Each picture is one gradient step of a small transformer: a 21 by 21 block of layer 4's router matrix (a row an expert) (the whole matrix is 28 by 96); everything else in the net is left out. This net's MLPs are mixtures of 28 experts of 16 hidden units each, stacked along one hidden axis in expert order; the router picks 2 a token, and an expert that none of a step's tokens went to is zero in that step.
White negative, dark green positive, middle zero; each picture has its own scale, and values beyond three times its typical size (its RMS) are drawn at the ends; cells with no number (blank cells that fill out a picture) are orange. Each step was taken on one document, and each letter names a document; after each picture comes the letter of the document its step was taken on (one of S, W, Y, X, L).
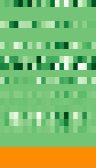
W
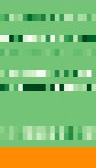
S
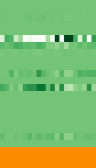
S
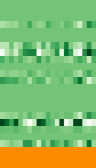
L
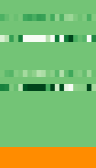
S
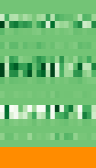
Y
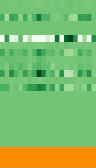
S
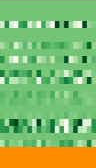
W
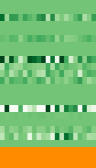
Y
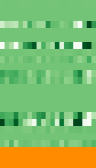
L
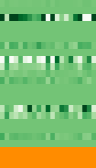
Y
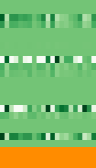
Y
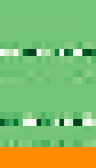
L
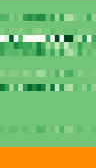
S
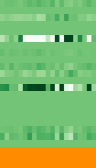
S
